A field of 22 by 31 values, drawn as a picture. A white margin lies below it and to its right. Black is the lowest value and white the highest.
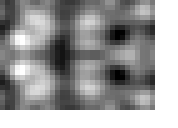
It is mirror symmetric from top to bottom. On average the colour sits 50% of the way up the scale. The ninth with the highest average is the middle left. No single row or column stands out from its neighbours.
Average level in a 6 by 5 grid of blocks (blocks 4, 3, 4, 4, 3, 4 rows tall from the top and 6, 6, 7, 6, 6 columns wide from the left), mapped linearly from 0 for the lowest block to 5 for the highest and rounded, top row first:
1 3 1 2 3 / 2 5 3 1 0 / 5 2 1 1 2 / 5 2 1 1 2 / 2 5 3 1 0 / 1 3 1 2 3
